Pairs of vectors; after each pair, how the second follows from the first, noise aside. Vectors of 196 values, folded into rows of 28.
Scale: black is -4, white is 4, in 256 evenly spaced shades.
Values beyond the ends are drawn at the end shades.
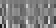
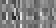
wrapped around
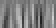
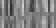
wrapped around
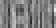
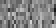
sign-scrambled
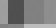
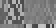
sign-scrambled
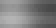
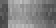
wrapped around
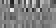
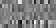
wrapped around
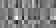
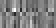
wrapped around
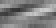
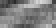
wrapped around
